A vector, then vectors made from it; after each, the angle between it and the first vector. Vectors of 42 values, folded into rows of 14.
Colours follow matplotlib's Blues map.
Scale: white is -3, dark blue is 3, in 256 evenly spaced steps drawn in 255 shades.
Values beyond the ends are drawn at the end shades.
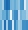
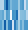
nearly parallel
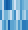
partly aligned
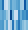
nearly opposite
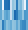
partly aligned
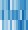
orthogonal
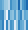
partly opposed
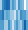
partly aligned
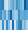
nearly opposite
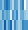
nearly parallel
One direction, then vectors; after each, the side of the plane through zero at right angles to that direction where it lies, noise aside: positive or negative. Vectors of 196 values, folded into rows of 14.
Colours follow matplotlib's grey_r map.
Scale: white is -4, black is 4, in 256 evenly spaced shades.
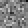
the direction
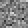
negative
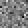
positive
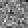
positive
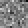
positive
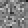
positive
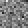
positive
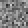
negative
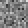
negative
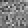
negative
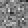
positive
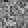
positive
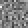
negative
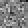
positive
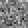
negative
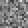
negative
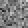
negative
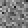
positive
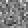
negative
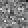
positive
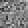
negative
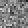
positive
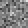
negative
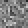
positive
